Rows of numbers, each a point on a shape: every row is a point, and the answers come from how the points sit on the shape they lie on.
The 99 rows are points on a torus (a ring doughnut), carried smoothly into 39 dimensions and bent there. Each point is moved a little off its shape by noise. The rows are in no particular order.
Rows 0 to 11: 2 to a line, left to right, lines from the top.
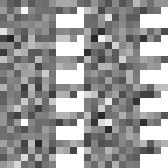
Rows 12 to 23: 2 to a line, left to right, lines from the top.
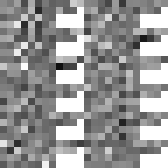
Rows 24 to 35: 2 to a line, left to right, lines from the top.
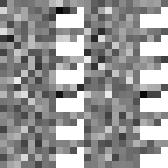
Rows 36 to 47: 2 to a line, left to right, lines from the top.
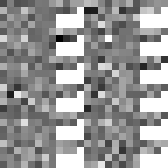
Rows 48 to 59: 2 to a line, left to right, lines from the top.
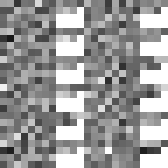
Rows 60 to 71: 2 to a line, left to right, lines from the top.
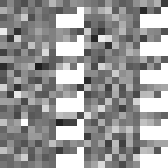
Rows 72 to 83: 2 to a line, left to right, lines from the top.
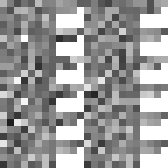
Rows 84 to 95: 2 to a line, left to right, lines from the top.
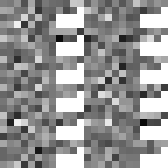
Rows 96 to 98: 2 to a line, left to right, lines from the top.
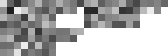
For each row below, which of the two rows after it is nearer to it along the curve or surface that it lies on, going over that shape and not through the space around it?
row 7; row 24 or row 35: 24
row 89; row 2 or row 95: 95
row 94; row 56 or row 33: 56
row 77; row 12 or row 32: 12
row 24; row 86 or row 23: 86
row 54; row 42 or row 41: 42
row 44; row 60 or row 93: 60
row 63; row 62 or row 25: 62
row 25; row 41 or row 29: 41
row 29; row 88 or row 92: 92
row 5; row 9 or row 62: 9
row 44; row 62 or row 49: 62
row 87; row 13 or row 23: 13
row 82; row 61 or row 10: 61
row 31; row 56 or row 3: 3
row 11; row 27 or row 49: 49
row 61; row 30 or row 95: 30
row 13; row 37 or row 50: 37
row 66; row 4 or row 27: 27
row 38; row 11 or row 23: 11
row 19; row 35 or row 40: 35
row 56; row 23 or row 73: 73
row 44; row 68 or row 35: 35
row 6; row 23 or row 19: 19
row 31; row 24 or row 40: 24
